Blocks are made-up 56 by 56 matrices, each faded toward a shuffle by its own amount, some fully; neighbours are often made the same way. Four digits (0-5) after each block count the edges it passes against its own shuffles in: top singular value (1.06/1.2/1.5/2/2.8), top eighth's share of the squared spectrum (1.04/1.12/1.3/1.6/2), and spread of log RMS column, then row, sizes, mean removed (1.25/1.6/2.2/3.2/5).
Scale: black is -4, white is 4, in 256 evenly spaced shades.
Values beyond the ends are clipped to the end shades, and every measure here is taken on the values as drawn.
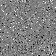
1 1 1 0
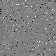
0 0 0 0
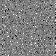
3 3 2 0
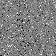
1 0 0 0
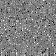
3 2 0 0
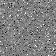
2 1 0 0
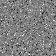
1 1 0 0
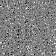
3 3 1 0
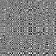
5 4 3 3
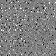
3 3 1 1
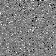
3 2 0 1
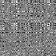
4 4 2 3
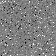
0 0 1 0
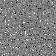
2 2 0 1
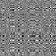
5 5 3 3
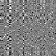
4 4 2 2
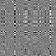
5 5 3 3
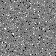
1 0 0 0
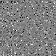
3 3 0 1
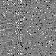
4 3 1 1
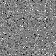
3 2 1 1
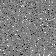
0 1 0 0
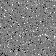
1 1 0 0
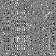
4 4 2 1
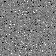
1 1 0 0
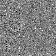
1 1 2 0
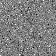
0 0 0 0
